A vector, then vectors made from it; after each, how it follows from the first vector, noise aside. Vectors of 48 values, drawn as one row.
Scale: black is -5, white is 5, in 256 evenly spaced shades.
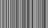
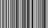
scaled up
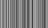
copied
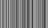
copied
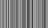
copied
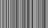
copied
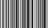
scaled up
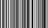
scaled up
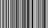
scaled up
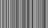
copied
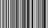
scaled up
